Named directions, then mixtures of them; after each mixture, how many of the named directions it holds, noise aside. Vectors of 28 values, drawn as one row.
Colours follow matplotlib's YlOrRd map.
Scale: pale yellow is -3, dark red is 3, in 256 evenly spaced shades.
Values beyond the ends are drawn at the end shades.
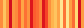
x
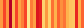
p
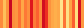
one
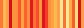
one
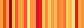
one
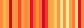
one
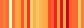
two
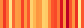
one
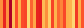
one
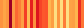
two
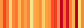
one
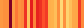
two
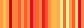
one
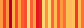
one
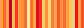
one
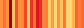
two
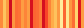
one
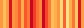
one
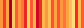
one
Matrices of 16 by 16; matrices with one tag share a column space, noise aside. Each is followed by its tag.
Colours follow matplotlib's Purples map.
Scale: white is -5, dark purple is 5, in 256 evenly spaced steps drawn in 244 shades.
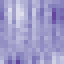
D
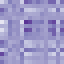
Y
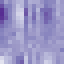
D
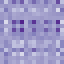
Y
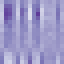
D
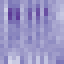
D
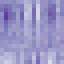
D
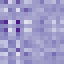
Y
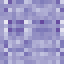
Y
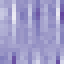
D
